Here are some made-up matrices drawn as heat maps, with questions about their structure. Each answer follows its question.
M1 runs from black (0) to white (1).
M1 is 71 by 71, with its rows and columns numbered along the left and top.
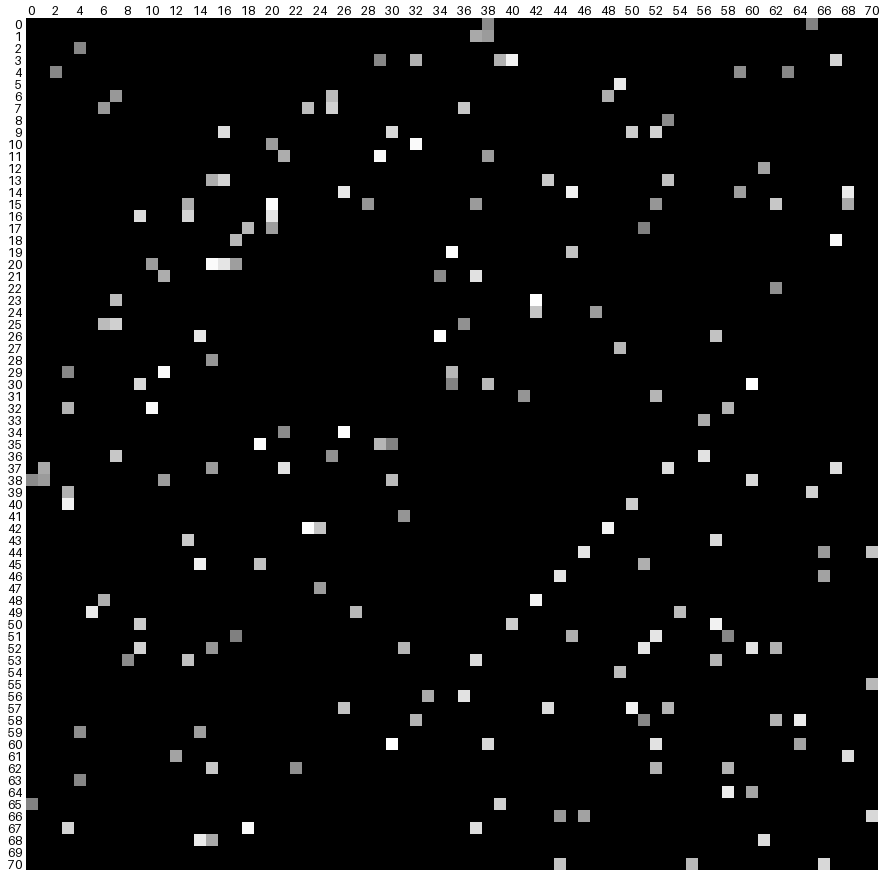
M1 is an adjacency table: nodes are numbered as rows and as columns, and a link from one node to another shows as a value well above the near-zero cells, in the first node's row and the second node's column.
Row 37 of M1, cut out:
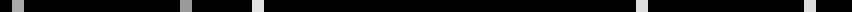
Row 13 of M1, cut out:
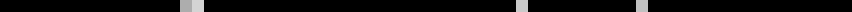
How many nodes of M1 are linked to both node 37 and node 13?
2
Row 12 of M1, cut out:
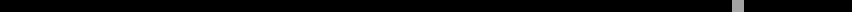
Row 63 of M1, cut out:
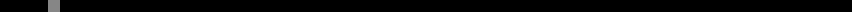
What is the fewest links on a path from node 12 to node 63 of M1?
6
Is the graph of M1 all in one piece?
no
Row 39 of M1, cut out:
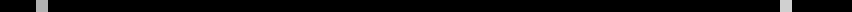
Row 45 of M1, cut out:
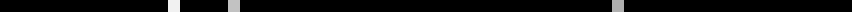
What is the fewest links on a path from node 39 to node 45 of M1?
5
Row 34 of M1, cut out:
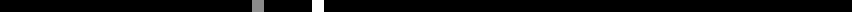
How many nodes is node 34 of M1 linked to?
2
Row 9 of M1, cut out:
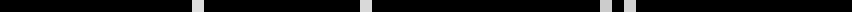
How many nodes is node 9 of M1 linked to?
4
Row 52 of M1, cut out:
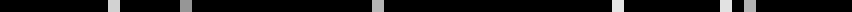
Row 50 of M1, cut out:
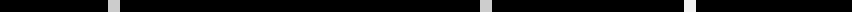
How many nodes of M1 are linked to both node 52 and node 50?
1
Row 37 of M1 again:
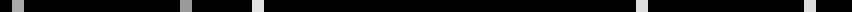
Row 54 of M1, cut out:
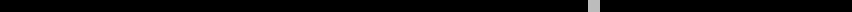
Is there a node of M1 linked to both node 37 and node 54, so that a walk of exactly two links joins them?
no
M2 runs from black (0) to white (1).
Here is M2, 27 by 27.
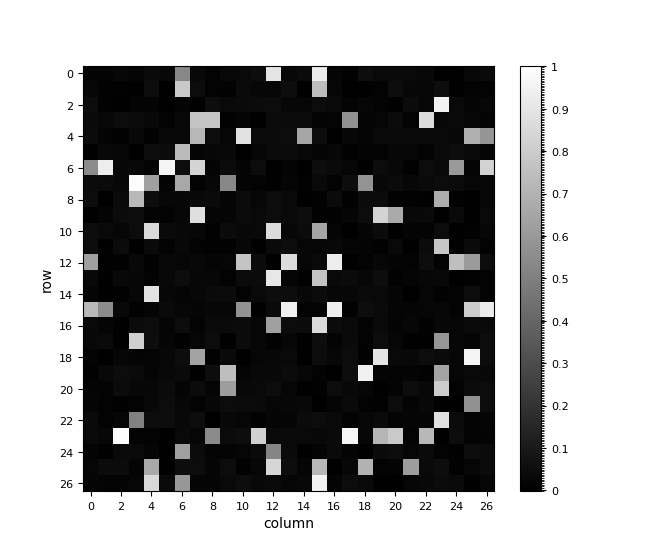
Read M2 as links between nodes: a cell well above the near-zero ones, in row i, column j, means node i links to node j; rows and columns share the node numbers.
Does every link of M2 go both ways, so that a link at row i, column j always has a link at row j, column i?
yes
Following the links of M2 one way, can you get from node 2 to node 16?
yes
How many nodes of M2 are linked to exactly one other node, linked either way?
5
